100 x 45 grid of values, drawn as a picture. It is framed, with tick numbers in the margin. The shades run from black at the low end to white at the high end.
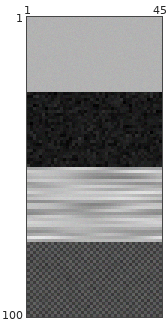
It is made of 4 by 1 panels. Panel 1,1: high, flat. Panel 2,1: very low, fine-grained, faint in contrast. Panel 3,1: high, streaked across. Panel 4,1: low, checkered.
